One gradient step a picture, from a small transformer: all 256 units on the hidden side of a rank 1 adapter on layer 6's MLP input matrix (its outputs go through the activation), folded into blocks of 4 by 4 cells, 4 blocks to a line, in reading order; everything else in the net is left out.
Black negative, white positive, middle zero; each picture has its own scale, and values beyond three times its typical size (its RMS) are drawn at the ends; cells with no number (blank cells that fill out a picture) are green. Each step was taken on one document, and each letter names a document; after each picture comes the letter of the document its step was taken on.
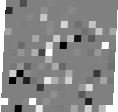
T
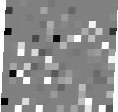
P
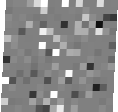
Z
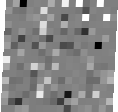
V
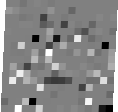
T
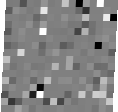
V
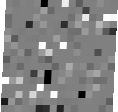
Z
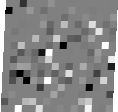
T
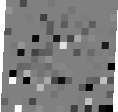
T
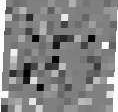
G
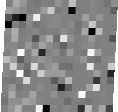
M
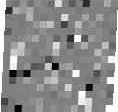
G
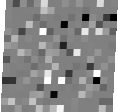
Z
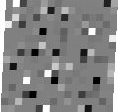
M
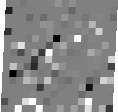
T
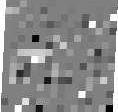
T
